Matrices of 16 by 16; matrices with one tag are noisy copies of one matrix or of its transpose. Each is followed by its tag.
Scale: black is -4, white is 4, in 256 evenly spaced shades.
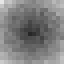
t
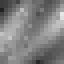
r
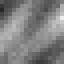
r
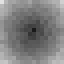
t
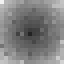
t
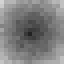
t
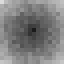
t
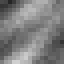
r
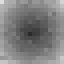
t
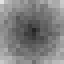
t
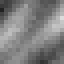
r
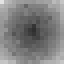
t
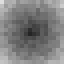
t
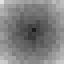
t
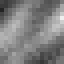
r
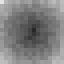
t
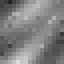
r
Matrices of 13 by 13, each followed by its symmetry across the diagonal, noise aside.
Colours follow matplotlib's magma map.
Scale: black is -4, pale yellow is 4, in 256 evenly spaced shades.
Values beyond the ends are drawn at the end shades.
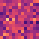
neither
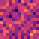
symmetric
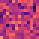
neither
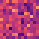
neither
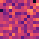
neither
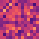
symmetric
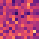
neither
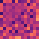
symmetric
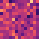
neither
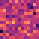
neither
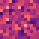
symmetric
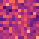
neither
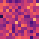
neither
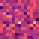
neither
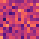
neither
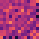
symmetric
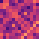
symmetric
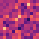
symmetric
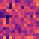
neither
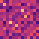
symmetric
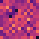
symmetric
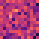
symmetric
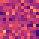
neither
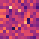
neither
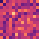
symmetric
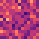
symmetric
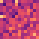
symmetric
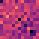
symmetric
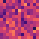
neither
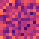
symmetric
